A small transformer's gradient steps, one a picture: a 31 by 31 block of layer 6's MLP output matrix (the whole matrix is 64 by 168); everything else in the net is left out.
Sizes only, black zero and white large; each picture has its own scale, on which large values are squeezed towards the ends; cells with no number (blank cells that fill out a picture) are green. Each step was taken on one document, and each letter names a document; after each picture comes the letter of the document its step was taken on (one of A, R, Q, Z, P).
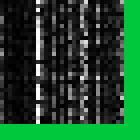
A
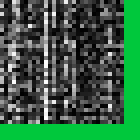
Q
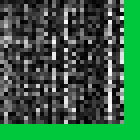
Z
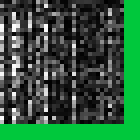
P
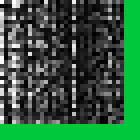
P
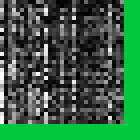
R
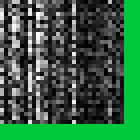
P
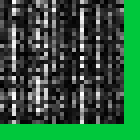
A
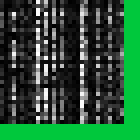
A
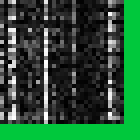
R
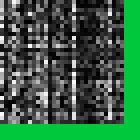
Q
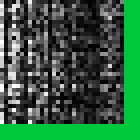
P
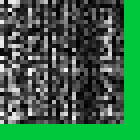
Q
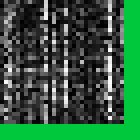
Z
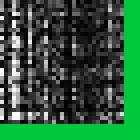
P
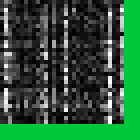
Z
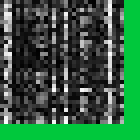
Z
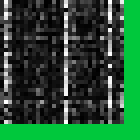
Z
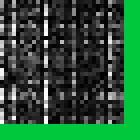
R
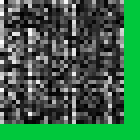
Q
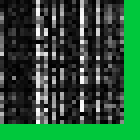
A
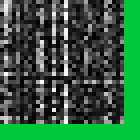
Z
